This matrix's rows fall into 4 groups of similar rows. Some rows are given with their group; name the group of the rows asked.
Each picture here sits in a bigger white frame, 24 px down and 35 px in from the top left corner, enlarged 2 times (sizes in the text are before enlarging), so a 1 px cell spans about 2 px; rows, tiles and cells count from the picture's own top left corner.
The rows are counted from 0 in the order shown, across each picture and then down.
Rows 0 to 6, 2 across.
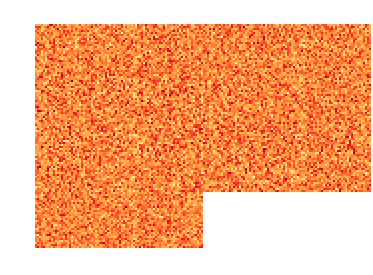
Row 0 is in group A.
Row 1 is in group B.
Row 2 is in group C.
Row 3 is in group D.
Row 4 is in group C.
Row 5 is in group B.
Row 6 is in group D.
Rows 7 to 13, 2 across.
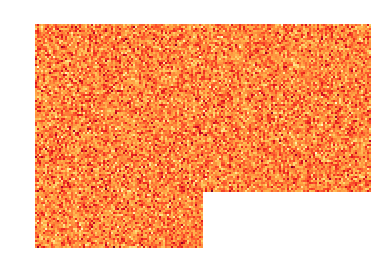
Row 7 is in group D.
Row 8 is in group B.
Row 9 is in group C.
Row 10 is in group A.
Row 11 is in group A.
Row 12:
D
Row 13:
A
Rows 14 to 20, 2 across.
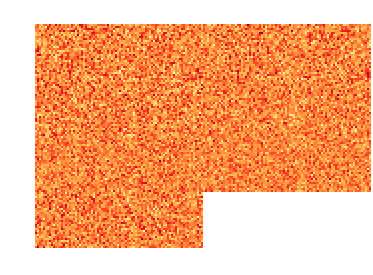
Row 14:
C
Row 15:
C
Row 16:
D
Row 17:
B
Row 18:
A
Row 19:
D
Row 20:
D
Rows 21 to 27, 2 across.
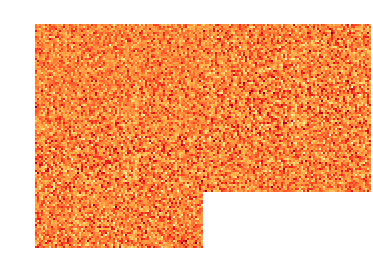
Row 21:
B
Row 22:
B
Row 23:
B
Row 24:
B
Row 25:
B
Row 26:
D
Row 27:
A
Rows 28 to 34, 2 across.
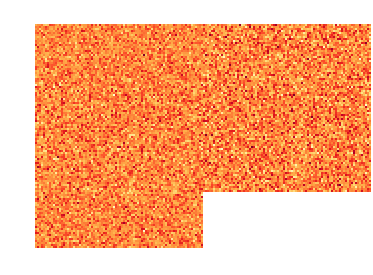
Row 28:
A
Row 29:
C
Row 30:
D
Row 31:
D
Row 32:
C
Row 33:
B
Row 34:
D
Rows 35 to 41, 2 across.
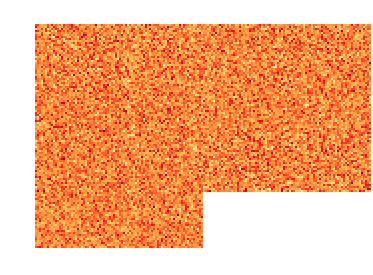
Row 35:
B
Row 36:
A
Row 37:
D
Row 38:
C
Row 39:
D
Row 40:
C
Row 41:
B
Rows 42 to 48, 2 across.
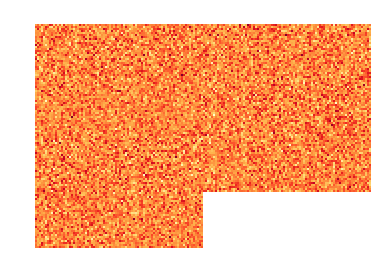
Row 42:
A
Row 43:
C
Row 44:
C
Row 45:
A
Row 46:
D
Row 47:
A
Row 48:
B
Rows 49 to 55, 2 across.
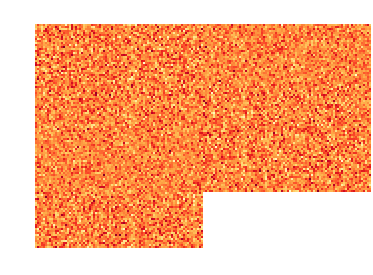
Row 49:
D
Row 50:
B
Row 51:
B
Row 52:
A
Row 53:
C
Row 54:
A
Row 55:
D
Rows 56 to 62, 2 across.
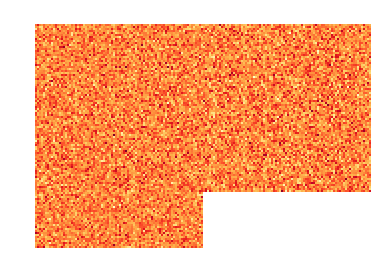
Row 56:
D
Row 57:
A
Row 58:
A
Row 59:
A
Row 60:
D
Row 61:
A
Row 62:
D
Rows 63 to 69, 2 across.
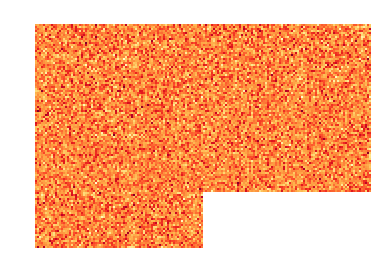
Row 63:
B
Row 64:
D
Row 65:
C
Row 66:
C
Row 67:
B
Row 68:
C
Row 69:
D
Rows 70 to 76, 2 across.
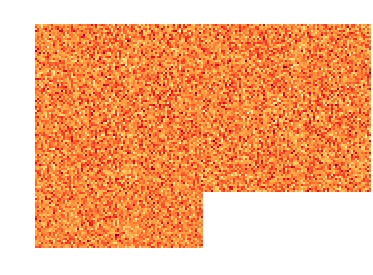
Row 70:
B
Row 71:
B
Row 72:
A
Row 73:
A
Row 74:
B
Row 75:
D
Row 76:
B
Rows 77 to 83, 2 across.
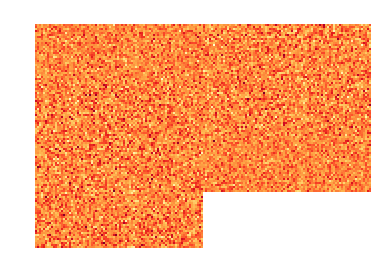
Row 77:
B
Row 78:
C
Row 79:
A
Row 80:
B
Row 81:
C
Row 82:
D
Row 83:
D
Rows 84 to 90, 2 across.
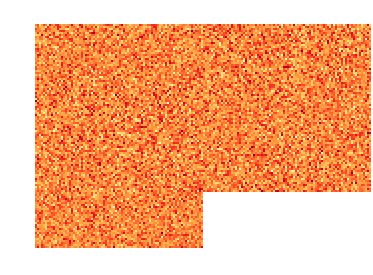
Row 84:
C
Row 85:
B
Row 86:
A
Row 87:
C
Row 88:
C
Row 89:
B
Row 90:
A
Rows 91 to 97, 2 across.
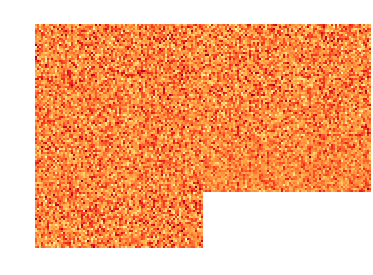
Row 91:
A
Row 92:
C
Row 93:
B
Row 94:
C
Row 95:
C
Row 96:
C
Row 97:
B
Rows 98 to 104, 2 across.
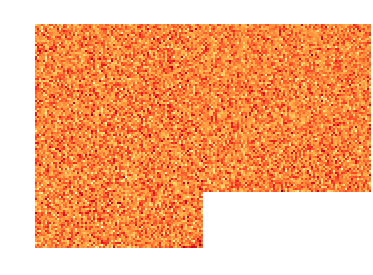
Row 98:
A
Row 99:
A
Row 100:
A
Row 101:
B
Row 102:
B
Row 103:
A
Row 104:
C
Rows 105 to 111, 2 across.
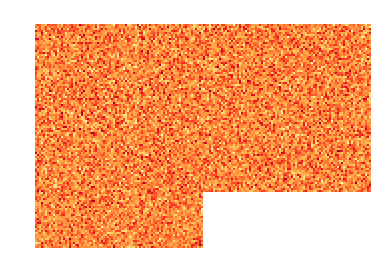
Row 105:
B
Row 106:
D
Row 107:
B
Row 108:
C
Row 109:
A
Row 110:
B
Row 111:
C
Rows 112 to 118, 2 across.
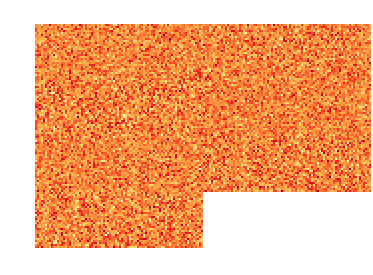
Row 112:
C
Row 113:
A
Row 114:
B
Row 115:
D
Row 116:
D
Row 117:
A
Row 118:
A
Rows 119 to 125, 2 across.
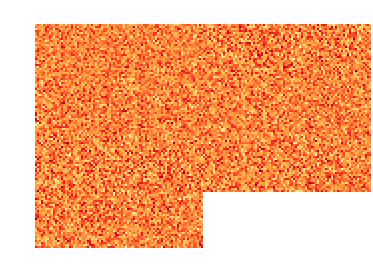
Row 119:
D
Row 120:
B
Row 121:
D
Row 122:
A
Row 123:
A
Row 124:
A
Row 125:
B
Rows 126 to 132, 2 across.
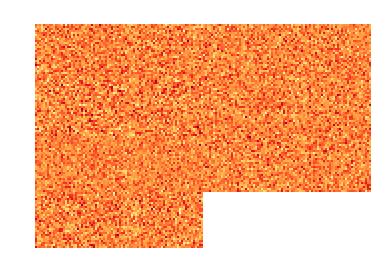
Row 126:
D
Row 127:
A
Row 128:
C
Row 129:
B
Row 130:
B
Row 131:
C
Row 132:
B
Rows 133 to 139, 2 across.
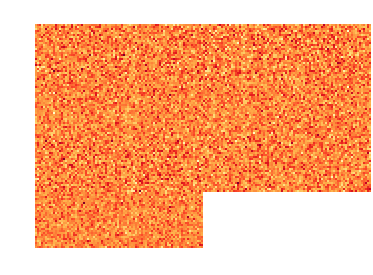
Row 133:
D
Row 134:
A
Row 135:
B
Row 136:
A
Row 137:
D
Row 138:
C
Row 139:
B
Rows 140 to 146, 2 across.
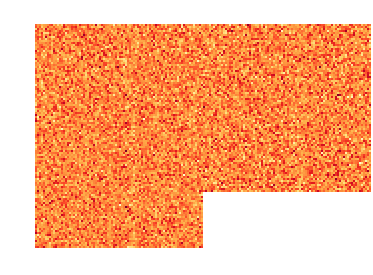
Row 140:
B
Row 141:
C
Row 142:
D
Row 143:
B
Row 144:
D
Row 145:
D
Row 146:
D
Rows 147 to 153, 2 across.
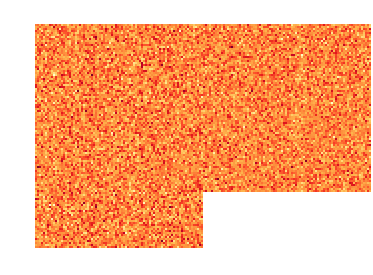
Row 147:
A
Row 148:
D
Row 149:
C
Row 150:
B
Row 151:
C
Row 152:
D
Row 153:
B
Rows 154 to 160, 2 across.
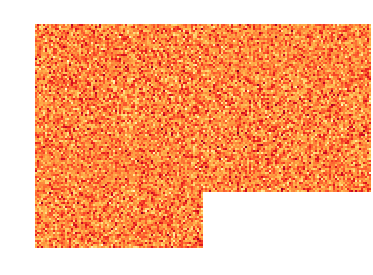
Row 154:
D
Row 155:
C
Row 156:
B
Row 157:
C
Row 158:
D
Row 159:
C
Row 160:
C
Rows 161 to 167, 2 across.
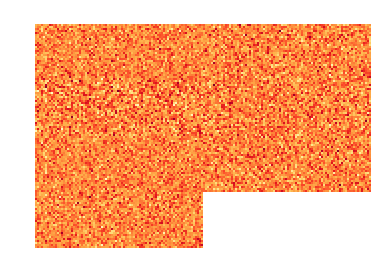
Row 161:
A
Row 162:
C
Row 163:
C
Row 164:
D
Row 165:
A
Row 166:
B
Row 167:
C
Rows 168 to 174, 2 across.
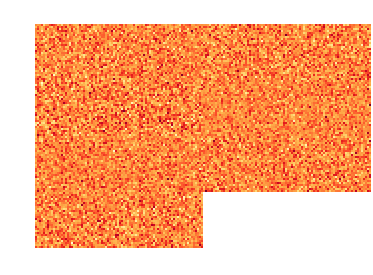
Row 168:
A
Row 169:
C
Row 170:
D
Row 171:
B
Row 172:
D
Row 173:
D
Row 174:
B
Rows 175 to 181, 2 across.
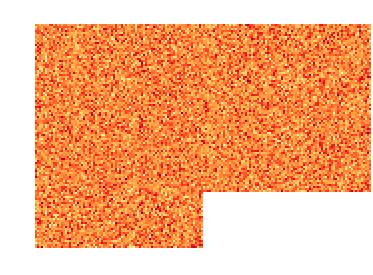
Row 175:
A
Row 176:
C
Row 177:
A
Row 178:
C
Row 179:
D
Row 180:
C
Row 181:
C
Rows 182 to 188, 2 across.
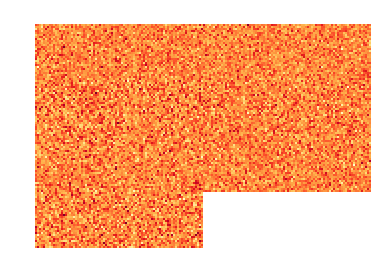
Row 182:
D
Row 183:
C
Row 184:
B
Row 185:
A
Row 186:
C
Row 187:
B
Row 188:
D
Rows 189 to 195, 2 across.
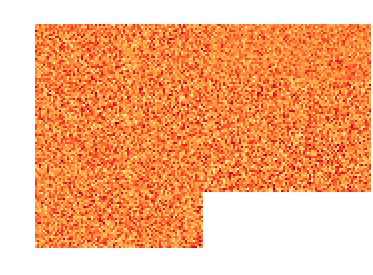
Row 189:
B
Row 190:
A
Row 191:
B
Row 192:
D
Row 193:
B
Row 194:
A
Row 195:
C
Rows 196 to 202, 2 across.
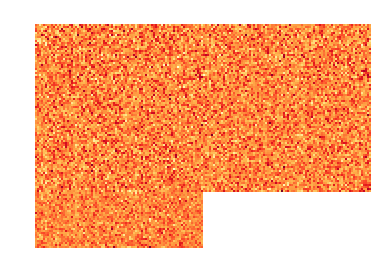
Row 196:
C
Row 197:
C
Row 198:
B
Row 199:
D
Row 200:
A
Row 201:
C
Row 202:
A
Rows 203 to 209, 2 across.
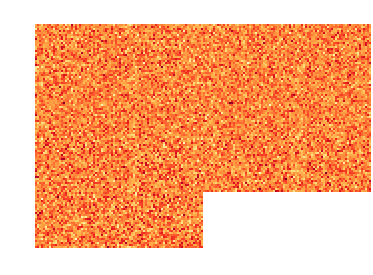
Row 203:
D
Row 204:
A
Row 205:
D
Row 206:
D
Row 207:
D
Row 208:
B
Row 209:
A
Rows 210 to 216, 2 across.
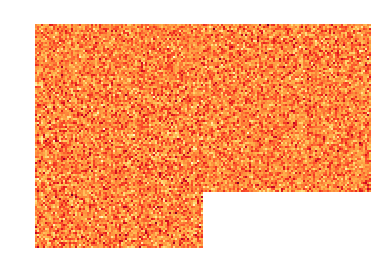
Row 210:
A
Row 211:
D
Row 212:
D
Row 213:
D
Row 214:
D
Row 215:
C
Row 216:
D
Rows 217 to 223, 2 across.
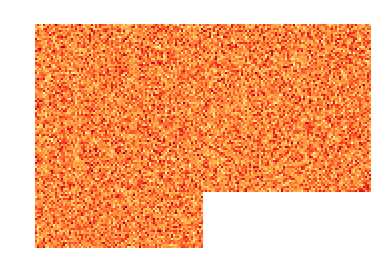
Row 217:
D
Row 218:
B
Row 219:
A
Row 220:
A
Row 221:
A
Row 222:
C
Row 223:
D
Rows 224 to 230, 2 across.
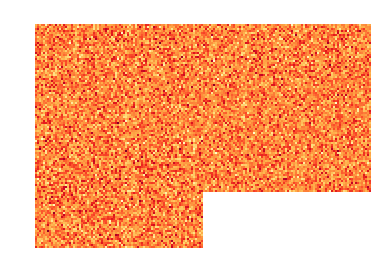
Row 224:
A
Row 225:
A
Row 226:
B
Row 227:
A
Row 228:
D
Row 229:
B
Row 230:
B
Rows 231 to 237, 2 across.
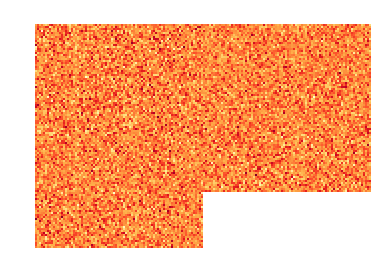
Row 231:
A
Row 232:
B
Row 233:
B
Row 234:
C
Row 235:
A
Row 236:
B
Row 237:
B
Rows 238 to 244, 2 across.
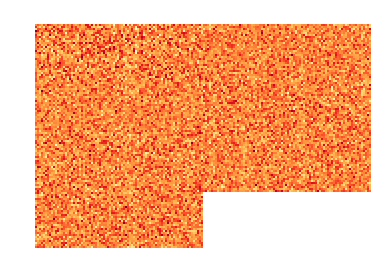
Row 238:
B
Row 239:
D
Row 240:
C
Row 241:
D
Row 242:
C
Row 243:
A
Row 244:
D
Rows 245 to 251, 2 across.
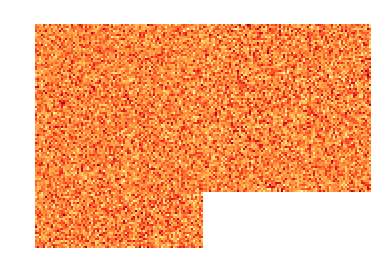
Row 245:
C
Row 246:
C
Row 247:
D
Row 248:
B
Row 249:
B
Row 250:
C
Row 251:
D
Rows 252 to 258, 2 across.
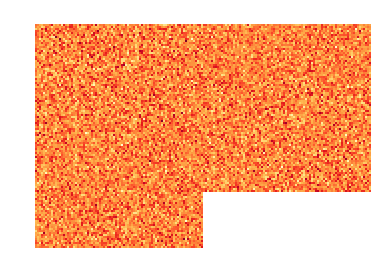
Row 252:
B
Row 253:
A
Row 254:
A
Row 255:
B
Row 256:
A
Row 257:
A
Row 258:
B
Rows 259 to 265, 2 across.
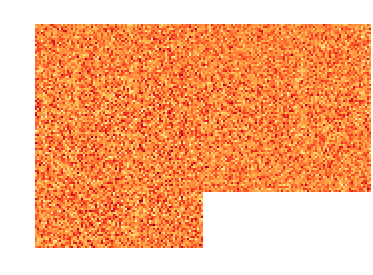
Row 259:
A
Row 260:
D
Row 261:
A
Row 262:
D
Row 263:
B
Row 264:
C
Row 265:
B
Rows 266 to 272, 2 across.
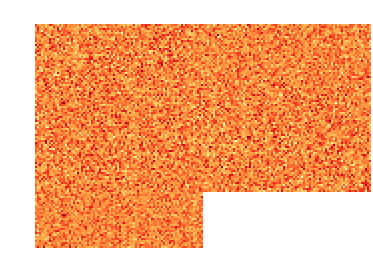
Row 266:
A
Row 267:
C
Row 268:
D
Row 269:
A
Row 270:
B
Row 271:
C
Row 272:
D
